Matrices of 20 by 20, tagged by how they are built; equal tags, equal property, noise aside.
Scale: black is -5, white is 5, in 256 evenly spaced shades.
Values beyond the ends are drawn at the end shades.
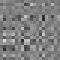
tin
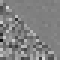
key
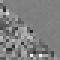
key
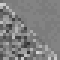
key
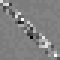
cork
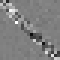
cork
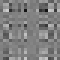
tin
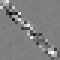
cork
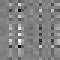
tin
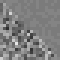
key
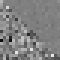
key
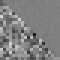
key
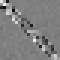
cork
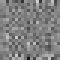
tin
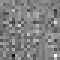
tin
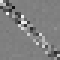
cork
